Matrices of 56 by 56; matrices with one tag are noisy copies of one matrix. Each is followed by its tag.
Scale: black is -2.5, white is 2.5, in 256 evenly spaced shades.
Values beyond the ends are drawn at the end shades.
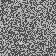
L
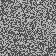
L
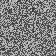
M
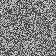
M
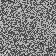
L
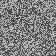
M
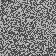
L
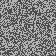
M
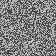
M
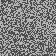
L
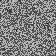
M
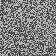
L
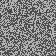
M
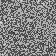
L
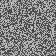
M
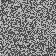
L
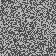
L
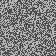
M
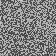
L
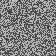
M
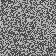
L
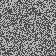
M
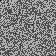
M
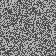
M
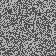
M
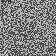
L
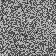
L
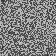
L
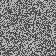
M
